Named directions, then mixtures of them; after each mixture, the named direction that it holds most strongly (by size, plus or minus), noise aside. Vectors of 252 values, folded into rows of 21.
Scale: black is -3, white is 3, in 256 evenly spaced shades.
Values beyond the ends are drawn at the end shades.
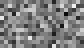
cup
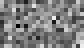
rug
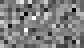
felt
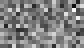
cup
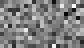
cup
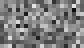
rug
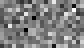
felt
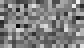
rug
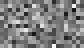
cup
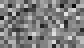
cup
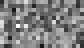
rug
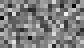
cup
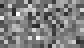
cup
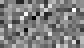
felt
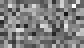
cup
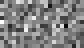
felt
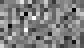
felt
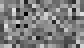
rug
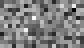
cup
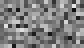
cup
